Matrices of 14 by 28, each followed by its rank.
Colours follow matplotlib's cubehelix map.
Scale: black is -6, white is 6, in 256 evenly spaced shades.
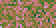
full rank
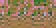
three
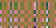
one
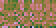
three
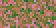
full rank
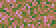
full rank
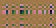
one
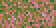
full rank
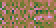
three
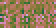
three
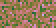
full rank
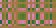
one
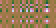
one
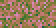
full rank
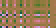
one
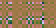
one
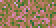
full rank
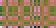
one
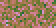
full rank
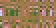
three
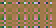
one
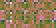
three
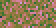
full rank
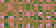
three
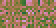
three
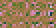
three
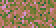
full rank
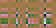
one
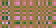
one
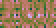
three
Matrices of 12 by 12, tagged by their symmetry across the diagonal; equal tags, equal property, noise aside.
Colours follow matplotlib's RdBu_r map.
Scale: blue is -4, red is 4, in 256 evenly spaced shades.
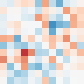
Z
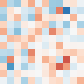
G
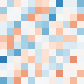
G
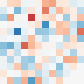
Z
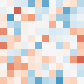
Z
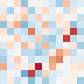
G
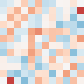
G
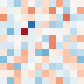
Z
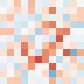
G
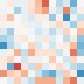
Z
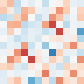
G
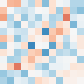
G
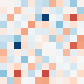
G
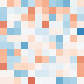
Z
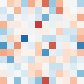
Z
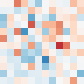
Z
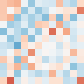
G
